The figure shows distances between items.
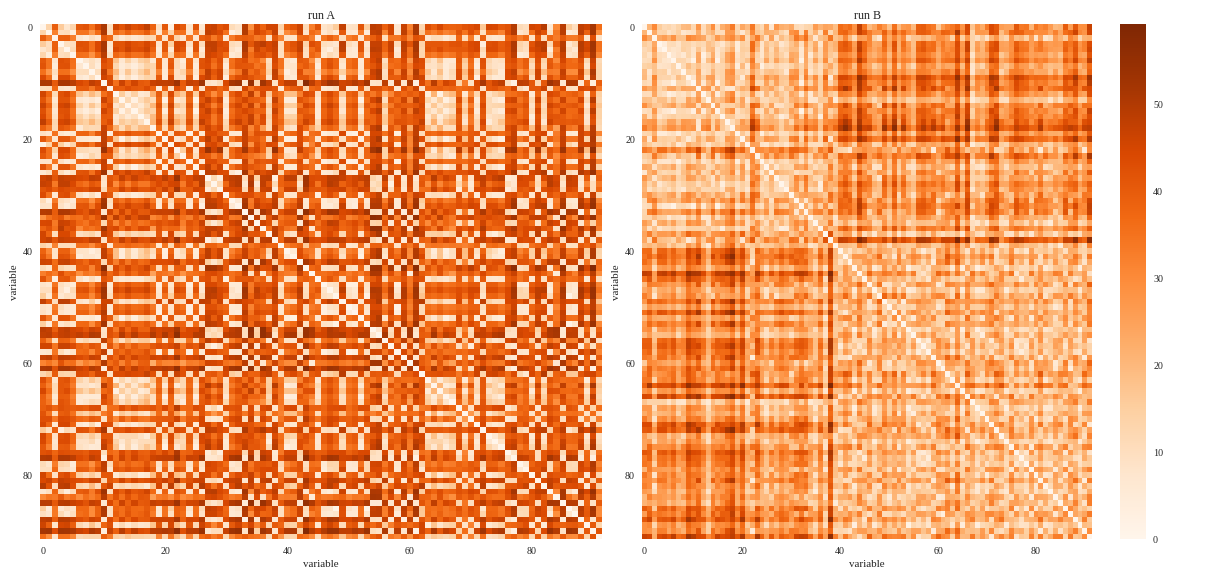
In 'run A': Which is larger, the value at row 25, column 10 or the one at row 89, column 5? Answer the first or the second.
the first
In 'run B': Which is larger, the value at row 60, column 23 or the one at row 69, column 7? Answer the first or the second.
the first
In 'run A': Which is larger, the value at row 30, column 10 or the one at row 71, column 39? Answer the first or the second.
the first
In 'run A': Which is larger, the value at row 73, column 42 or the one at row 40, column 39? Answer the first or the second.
the first
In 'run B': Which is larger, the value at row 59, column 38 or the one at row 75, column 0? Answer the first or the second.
the first
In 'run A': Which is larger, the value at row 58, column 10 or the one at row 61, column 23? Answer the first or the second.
the first
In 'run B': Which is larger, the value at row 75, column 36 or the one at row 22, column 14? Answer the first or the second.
the second
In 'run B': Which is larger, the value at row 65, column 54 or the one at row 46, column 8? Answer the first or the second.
the second
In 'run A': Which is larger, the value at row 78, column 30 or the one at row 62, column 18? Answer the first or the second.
the second
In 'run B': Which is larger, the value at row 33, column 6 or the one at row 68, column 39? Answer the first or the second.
the first
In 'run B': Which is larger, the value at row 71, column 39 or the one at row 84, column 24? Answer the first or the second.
the first
